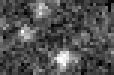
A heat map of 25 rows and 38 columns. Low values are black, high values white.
No row or column stands out. Three bumps rise from the field. The bottom middle is the ninth with the highest average. There are no regular stripes. On average the colour sits 30% of the way up the scale. The field is mottled with small blotches.
